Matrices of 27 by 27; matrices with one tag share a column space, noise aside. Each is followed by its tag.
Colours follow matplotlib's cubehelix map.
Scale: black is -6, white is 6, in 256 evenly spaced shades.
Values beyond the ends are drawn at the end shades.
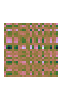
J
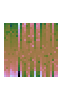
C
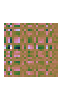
J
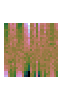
C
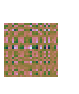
J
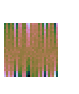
C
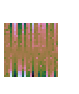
C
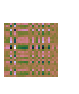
J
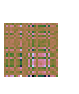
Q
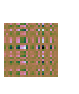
J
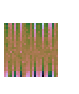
C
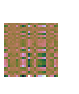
Q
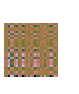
Q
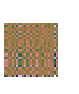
Q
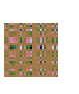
J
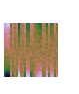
C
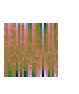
C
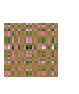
J
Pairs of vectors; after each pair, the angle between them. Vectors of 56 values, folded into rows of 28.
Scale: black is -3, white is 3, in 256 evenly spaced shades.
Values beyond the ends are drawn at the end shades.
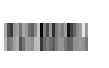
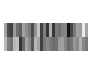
nearly parallel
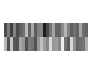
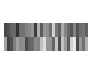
partly aligned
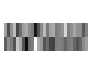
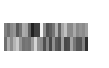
partly aligned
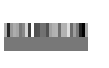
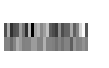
nearly opposite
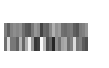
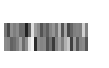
partly aligned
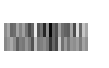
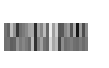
nearly opposite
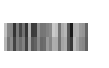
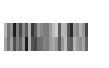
nearly parallel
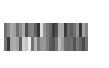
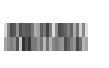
partly opposed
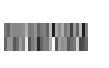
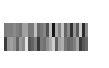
nearly parallel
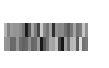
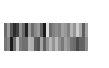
orthogonal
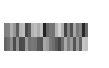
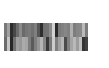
partly opposed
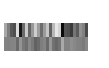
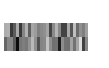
partly aligned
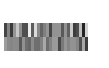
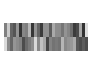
partly aligned
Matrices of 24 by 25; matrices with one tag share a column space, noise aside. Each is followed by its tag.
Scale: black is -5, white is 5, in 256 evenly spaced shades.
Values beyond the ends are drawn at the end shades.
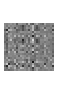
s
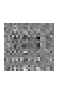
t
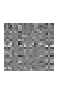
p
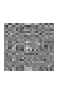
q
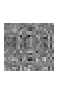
t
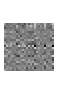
p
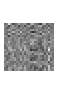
q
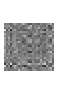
s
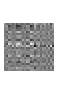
p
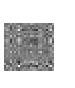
s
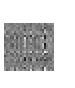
t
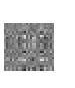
t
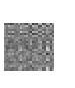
q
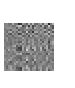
q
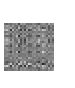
s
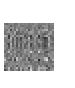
t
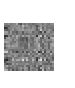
t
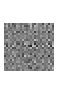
p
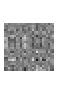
t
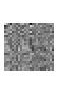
q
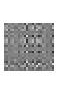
s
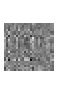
t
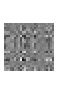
t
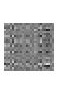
s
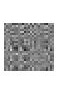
q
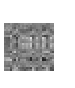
t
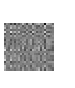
q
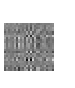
t
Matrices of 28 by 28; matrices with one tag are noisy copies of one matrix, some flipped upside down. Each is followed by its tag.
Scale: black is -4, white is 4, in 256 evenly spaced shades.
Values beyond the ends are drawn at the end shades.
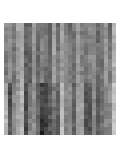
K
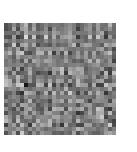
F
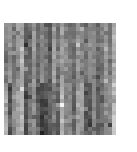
K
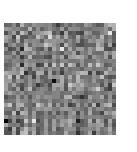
F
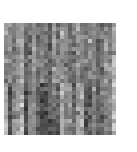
K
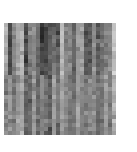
K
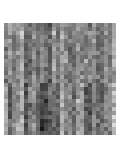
K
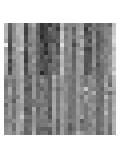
K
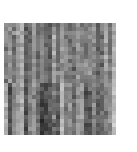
K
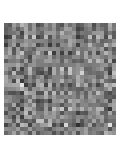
F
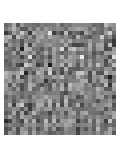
F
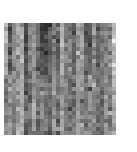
K
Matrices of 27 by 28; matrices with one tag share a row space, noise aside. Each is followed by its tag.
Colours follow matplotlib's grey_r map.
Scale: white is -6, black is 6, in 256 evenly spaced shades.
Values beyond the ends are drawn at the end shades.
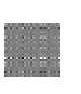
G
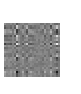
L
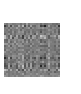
G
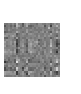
L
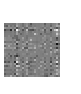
L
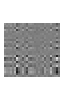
L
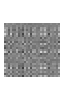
G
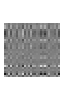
G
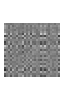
G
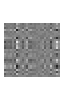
L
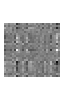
L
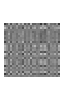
G
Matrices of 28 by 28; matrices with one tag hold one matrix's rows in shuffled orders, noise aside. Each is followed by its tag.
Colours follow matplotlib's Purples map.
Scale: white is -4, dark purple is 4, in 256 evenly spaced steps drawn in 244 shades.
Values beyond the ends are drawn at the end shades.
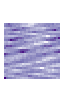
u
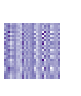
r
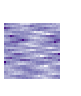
u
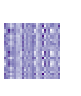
r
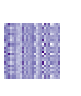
r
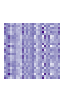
r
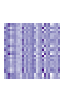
r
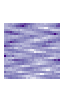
u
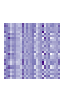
r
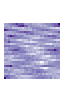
u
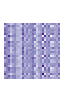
r
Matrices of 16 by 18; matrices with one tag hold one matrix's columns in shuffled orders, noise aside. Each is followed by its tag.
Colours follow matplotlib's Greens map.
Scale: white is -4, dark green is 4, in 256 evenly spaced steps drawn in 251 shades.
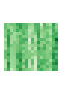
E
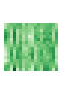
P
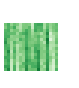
E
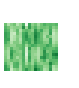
P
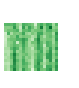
E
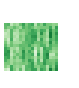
P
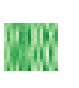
P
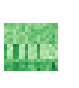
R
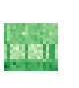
R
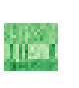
R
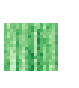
E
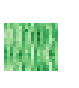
P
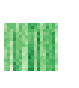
E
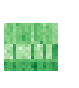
R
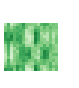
P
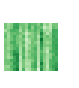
E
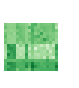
R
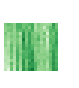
E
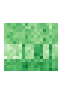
R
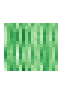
P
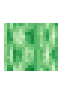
P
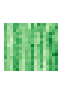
E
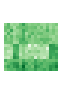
R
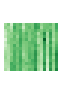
E
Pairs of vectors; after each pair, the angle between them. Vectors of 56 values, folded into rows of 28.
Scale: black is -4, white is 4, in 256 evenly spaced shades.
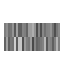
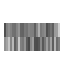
orthogonal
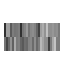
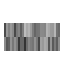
partly aligned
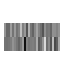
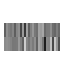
nearly opposite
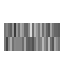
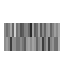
nearly opposite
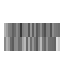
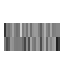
nearly opposite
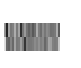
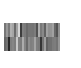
orthogonal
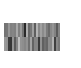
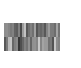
nearly opposite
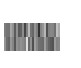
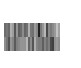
nearly parallel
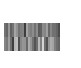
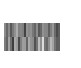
nearly parallel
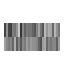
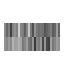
orthogonal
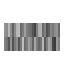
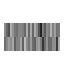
partly opposed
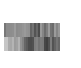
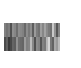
partly opposed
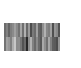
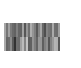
nearly opposite
